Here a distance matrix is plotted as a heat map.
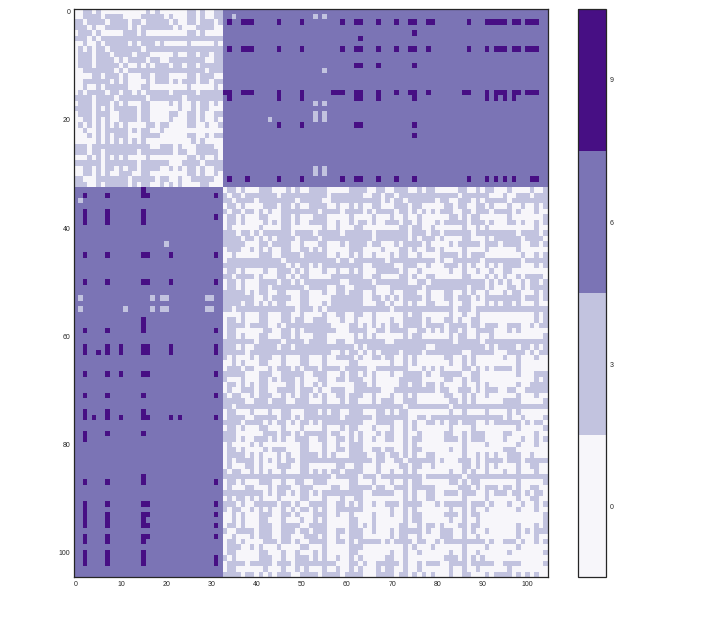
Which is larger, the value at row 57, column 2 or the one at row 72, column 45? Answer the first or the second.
the first
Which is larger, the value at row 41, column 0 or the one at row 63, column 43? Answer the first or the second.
the first
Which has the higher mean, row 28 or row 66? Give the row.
28
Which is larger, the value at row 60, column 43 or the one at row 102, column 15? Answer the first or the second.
the second
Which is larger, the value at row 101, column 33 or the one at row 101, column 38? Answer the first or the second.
the first
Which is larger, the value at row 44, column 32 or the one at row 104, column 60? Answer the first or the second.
the first
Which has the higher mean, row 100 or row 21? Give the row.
21
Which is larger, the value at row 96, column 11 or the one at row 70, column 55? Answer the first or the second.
the first
